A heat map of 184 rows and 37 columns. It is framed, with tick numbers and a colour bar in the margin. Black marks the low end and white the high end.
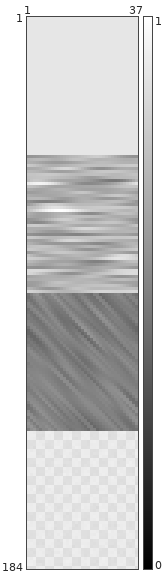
The table splits into 4 rows of 1 panel. Panel 1,1: very high, flat. Panel 2,1: high, streaked across. Panel 3,1: middling, slanting down to the right, faint in contrast. Panel 4,1: very high, checkered, faint in contrast.
